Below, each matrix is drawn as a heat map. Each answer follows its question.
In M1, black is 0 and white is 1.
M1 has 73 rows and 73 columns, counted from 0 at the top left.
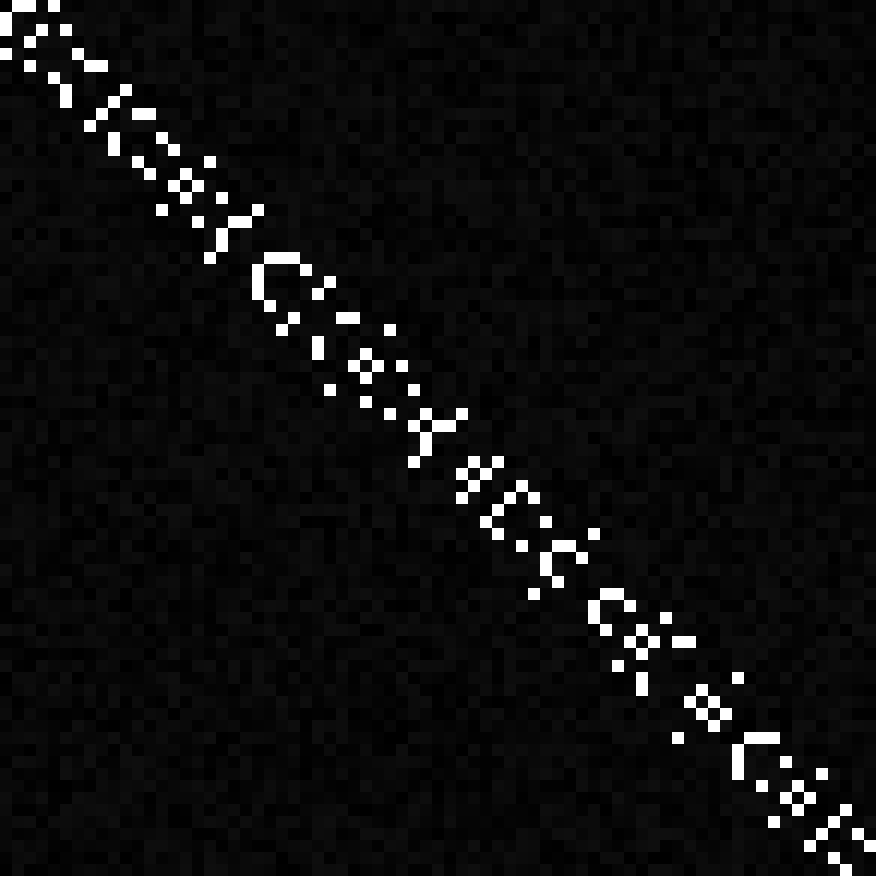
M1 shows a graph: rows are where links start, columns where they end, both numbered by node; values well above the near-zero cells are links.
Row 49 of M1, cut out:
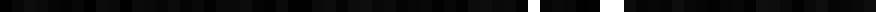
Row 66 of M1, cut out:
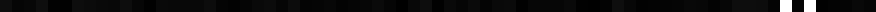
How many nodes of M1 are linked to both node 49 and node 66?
0
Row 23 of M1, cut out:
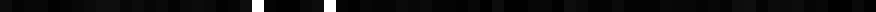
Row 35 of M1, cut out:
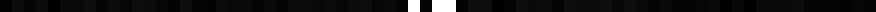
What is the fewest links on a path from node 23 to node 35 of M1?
4
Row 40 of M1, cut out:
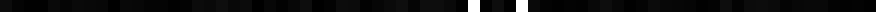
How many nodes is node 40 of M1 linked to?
2
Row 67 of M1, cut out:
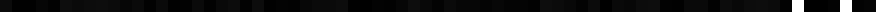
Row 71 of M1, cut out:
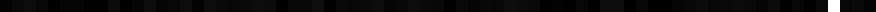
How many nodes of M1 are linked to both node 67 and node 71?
0
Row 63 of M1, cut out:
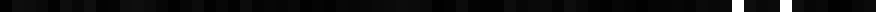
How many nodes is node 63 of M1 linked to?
2
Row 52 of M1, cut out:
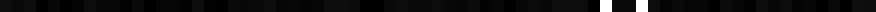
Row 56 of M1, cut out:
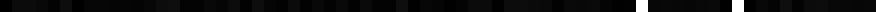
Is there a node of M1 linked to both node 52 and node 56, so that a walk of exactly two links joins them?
yes
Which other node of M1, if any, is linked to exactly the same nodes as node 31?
node 33
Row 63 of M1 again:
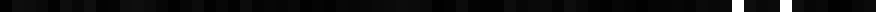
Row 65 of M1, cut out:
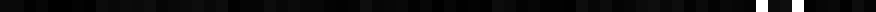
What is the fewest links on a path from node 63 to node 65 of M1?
1
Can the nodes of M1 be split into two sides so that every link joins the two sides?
yes
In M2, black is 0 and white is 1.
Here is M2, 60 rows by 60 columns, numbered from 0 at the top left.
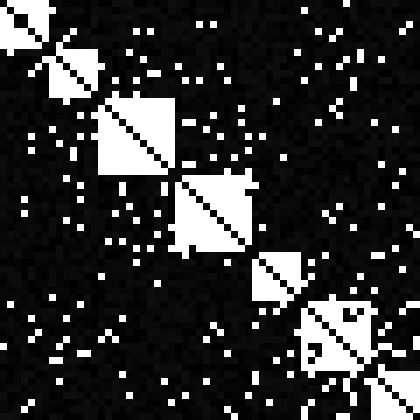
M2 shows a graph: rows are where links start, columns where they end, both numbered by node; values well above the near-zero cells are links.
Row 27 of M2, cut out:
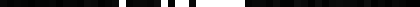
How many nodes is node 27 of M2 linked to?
11
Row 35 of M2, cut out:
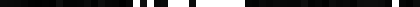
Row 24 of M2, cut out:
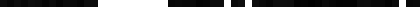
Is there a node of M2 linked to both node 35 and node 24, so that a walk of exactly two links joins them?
yes
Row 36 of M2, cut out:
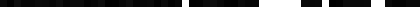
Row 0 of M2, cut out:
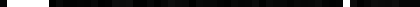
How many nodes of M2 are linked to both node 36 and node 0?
0
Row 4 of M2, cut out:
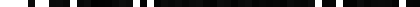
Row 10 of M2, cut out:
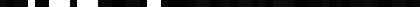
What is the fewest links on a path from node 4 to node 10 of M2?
1
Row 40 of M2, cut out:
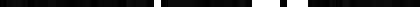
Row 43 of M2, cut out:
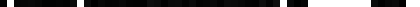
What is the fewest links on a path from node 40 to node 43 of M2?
1
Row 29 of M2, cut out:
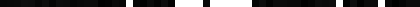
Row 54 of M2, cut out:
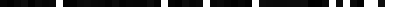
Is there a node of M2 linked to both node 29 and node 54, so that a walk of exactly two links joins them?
no
